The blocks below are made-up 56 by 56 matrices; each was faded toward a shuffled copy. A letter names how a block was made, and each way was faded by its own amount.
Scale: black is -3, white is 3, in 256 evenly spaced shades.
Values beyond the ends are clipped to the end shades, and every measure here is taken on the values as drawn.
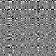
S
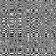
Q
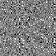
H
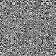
H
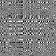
S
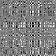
Q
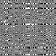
Q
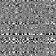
S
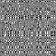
Q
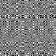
S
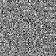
H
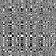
Q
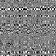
S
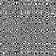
S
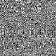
H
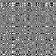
S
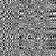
S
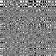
S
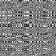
S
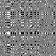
Q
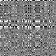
Q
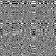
S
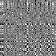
Q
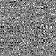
H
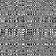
S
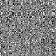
H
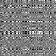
S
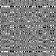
S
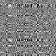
S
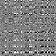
S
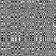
Q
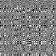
S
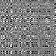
S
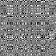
S
